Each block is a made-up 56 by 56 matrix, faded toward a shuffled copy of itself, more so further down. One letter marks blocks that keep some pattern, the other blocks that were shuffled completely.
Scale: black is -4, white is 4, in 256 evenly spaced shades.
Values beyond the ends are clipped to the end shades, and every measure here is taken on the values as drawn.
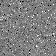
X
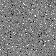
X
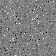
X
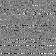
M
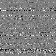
M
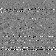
M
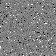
X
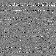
M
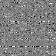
M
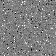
X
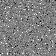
X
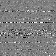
M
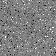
X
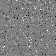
X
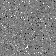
X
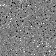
X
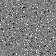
X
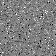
X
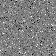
X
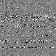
M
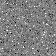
X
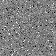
X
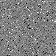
X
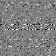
M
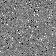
X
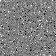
X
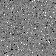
X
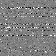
M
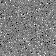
X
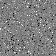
X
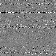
M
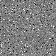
X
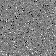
X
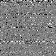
M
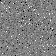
X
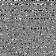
M
